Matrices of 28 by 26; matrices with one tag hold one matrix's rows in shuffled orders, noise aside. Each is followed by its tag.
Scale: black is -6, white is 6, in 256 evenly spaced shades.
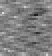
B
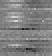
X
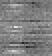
X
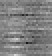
X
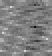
B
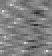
B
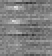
X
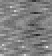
B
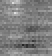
X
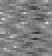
B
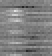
X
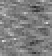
B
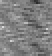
B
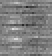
X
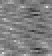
B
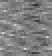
B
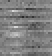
X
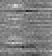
X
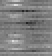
X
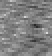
B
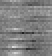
X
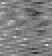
B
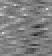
B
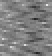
B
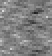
B
